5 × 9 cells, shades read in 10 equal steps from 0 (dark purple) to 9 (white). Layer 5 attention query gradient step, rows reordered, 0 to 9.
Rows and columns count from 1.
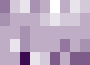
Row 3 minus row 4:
0 -2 0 0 0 0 2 0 1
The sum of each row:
60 58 53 52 42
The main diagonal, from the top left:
4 6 5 6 7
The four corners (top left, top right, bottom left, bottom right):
4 7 6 3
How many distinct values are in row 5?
5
